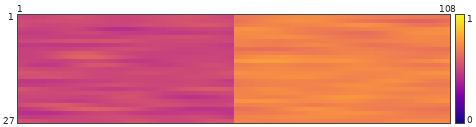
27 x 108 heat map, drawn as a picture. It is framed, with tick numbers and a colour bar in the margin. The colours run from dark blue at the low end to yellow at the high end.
The table splits into one row of 2 panels. Panel 1,1: middling, streaked across, faint in contrast. Panel 1,2: high, streaked across, faint in contrast.
